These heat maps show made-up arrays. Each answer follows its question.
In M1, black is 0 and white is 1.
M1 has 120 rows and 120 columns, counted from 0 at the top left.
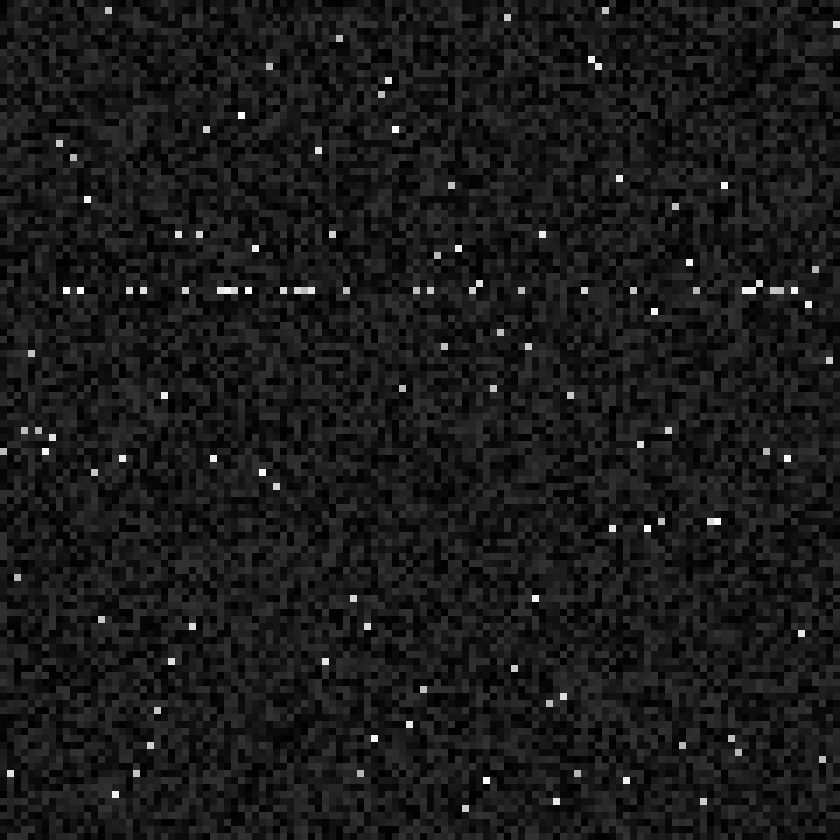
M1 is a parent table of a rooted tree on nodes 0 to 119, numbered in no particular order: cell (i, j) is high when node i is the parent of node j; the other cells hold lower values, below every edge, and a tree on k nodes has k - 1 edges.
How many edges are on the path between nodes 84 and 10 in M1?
7
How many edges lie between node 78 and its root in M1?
4
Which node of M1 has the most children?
41
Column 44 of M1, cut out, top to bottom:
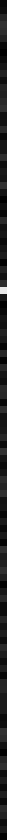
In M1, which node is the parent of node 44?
41
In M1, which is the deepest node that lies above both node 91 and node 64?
41
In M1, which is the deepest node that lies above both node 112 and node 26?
41
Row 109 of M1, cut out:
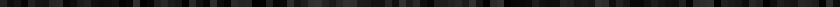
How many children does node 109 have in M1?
0
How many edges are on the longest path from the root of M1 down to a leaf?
4
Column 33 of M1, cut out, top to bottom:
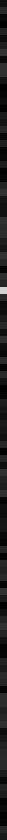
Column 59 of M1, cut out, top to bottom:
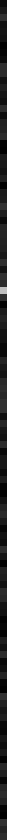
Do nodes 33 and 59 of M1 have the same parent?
yes
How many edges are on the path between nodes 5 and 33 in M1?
3
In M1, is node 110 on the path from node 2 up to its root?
yes
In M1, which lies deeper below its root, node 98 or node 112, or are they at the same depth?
the same depth
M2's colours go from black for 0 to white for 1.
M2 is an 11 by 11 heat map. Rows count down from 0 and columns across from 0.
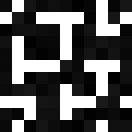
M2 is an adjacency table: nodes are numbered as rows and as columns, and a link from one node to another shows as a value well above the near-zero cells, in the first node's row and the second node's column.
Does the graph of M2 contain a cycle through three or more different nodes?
yes
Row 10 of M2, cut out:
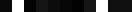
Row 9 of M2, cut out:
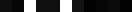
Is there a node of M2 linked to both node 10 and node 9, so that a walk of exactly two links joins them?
no
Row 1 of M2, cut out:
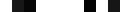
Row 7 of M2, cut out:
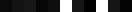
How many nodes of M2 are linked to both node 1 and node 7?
2
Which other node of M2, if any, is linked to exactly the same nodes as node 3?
node 4
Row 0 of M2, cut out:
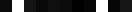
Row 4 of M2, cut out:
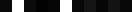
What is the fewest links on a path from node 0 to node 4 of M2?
2
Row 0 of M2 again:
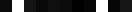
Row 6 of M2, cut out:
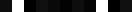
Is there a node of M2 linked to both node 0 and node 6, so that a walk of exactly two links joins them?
yes
